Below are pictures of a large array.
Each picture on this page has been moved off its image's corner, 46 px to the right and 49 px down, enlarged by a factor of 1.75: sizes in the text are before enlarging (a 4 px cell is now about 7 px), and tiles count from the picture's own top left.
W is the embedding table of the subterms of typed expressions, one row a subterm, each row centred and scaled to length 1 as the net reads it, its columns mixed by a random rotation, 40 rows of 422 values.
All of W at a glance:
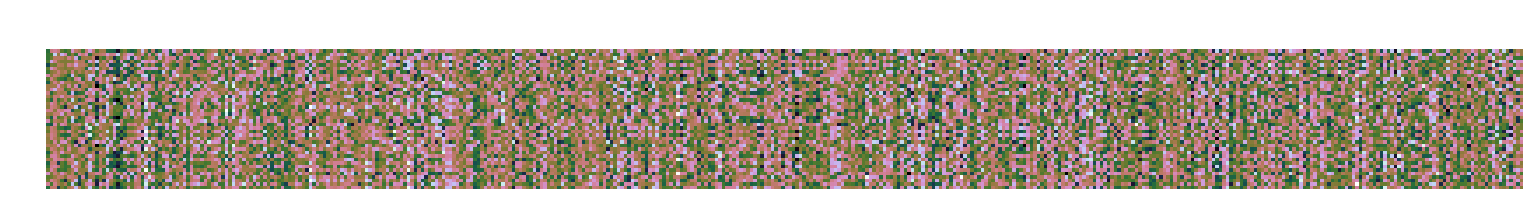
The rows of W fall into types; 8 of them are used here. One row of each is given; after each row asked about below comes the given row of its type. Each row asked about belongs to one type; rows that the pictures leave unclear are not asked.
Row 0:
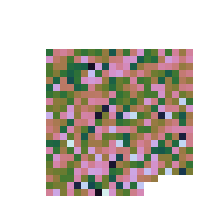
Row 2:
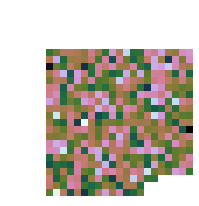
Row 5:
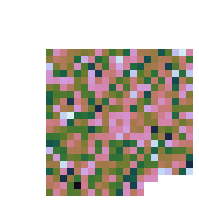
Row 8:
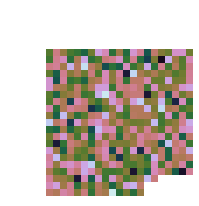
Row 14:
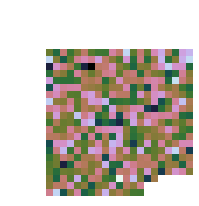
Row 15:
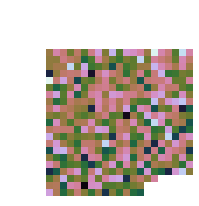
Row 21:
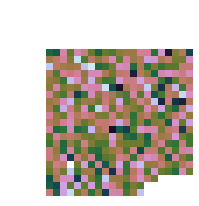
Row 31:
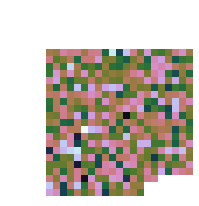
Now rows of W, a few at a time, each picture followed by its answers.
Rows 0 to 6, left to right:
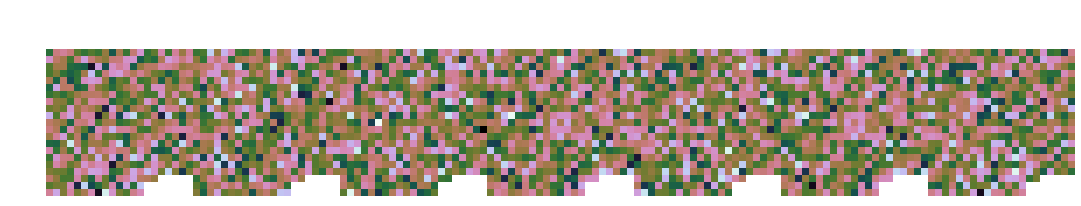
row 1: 21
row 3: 5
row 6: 0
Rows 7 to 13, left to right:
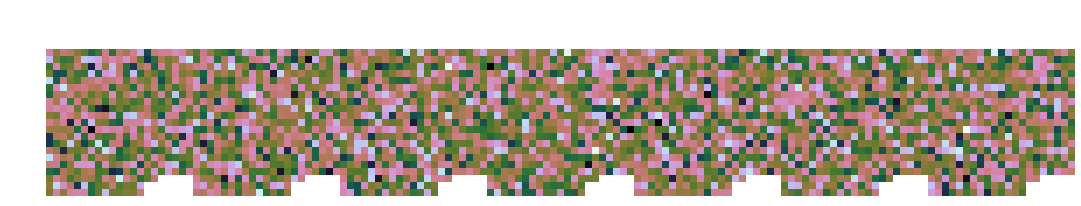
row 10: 2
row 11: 31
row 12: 14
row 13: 31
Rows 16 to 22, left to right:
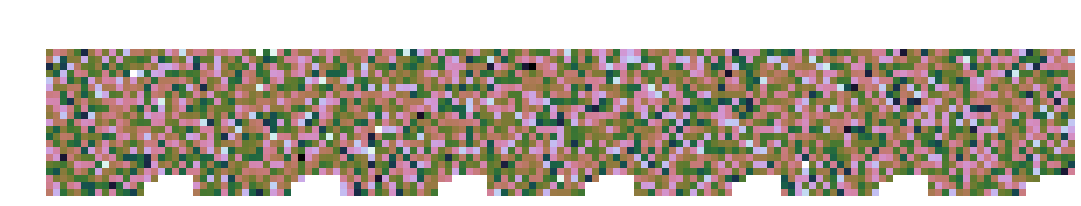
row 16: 8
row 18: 31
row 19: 14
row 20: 14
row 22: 8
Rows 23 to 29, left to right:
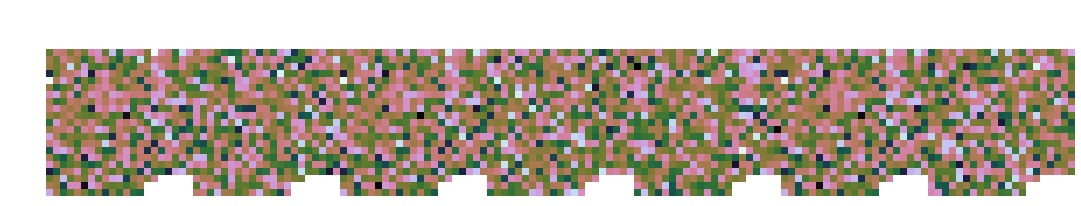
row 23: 15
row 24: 8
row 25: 15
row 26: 5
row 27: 2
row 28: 15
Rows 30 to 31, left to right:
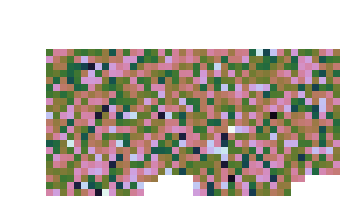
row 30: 0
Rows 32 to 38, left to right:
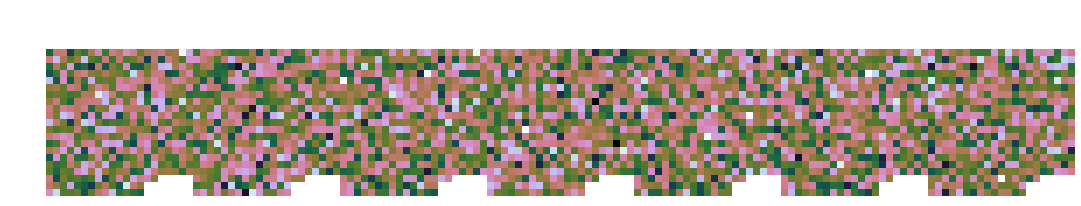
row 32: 8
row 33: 0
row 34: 8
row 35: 31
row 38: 14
